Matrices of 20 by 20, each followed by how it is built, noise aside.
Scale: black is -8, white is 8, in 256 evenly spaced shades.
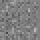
uneven columns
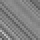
Toeplitz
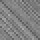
Toeplitz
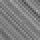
Toeplitz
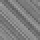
Toeplitz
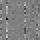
uneven columns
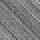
Toeplitz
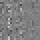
uneven columns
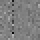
uneven columns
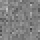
uneven columns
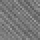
Toeplitz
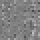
uneven columns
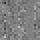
uneven columns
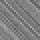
Toeplitz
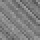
Toeplitz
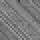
Toeplitz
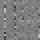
uneven columns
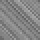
Toeplitz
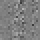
uneven columns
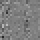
uneven columns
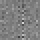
uneven columns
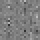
uneven columns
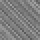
Toeplitz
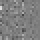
uneven columns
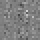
uneven columns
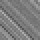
Toeplitz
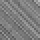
Toeplitz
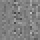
uneven columns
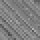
Toeplitz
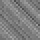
Toeplitz
